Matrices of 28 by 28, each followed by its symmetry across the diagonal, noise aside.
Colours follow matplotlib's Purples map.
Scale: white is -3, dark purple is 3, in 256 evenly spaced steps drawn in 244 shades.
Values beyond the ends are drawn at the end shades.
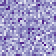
symmetric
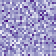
antisymmetric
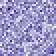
symmetric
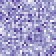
symmetric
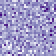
antisymmetric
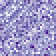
symmetric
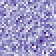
symmetric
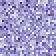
symmetric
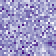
antisymmetric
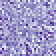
antisymmetric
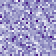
antisymmetric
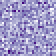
antisymmetric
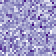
antisymmetric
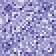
symmetric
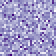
antisymmetric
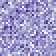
symmetric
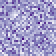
symmetric
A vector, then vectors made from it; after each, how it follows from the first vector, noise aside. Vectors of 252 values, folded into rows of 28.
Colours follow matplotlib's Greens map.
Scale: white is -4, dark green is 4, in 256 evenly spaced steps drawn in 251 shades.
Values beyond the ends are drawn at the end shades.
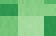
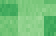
shrunk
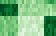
scaled up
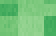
shrunk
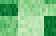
scaled up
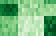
scaled up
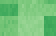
shrunk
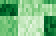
scaled up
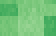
shrunk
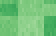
shrunk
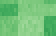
shrunk
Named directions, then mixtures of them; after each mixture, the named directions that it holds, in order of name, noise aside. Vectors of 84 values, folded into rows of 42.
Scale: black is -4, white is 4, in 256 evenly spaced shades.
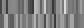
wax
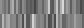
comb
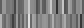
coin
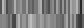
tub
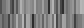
comb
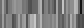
comb, tub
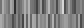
coin, comb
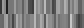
tub, wax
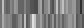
comb, tub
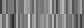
coin, wax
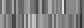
coin, comb, tub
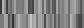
tub, wax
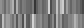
comb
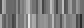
coin, tub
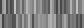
coin, comb, tub
